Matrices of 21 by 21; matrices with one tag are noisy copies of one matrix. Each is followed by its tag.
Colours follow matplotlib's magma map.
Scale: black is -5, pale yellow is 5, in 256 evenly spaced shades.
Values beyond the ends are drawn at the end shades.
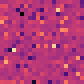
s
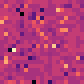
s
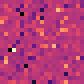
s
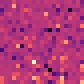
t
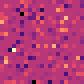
s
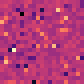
s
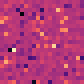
s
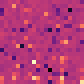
t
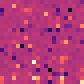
t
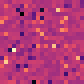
s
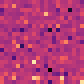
t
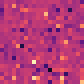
t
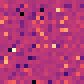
s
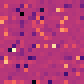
s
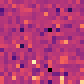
t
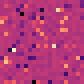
s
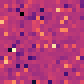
s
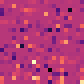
t
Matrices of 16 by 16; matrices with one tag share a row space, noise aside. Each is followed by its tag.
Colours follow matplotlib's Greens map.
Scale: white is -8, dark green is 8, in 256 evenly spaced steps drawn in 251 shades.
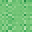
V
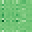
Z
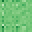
Z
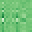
Z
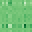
V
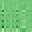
Z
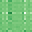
V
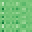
Z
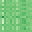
Z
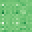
Z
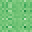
V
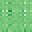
V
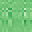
V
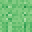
V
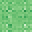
V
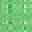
V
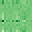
Z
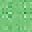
V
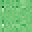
Z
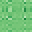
V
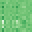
Z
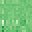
Z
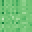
Z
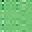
Z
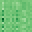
Z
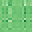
V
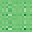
V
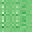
Z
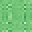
V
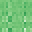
V
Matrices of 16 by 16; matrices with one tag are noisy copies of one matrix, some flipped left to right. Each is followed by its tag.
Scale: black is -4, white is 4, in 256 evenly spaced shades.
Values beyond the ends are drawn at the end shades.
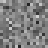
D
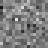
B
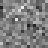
B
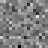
D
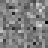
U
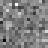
U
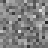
U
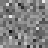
D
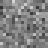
B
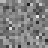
D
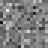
U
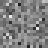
D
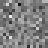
D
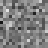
U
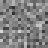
U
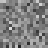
D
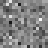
D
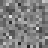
D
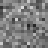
B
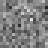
B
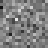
B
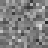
U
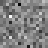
D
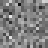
D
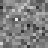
B
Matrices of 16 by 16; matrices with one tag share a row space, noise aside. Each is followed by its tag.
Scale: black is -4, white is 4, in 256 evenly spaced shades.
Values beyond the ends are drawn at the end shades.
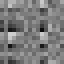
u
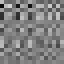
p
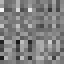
p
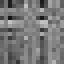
u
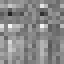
u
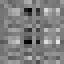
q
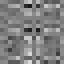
q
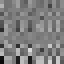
p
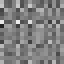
p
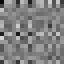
p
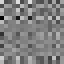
p
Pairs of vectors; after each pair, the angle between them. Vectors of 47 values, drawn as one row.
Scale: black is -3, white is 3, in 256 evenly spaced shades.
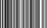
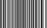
orthogonal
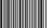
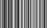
partly opposed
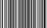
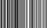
partly opposed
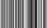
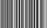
orthogonal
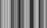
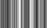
nearly opposite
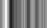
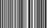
orthogonal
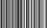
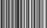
nearly parallel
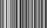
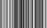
partly aligned
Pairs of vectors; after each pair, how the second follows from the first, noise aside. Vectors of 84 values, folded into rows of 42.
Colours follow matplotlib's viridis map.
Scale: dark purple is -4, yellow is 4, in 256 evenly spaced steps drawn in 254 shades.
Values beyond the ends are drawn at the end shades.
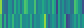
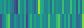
reversed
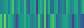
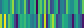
scaled up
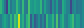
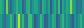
sign-scrambled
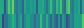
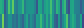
sign-scrambled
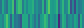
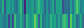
reversed
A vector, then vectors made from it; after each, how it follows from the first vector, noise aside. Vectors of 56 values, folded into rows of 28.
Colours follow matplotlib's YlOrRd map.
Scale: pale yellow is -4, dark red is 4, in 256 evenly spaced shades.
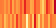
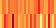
wrapped around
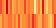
wrapped around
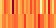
wrapped around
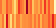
wrapped around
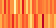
wrapped around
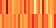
wrapped around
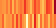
copied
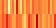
wrapped around
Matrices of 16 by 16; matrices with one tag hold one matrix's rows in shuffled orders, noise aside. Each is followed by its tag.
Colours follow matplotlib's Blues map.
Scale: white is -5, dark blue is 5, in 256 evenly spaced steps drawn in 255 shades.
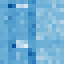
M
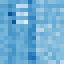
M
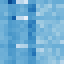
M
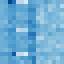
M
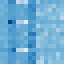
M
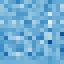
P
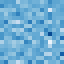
P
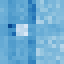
M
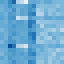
M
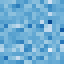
P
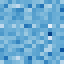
P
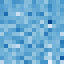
P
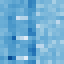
M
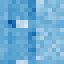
M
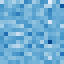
P
